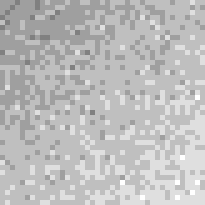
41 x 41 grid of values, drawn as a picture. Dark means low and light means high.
Ninth with the lowest average: top left. Odd rows or columns: none. Stripes: none. Slope: up to the bottom right. Ninth with the highest average: bottom right. Mirror symmetry: none.
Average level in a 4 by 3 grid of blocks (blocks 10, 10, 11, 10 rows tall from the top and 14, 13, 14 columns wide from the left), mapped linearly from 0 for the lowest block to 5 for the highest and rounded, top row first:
012 / 123 / 234 / 345
